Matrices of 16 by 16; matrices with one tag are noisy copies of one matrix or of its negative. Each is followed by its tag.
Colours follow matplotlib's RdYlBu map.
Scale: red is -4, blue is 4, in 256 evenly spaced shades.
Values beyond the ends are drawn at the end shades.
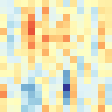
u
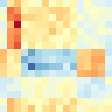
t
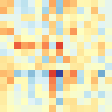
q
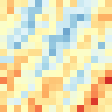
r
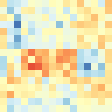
t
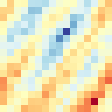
r
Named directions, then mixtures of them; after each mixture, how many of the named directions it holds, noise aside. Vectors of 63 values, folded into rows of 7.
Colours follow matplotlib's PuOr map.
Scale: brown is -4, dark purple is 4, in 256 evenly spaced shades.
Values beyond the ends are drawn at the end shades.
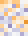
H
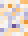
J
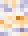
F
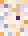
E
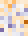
two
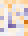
two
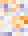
three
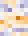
one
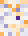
one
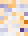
three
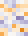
two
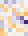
three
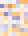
three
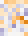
three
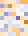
two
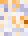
three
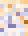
two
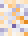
two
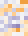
two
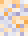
one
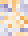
two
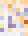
two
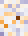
two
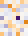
one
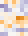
one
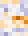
two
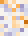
three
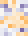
two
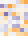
three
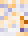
three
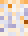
three
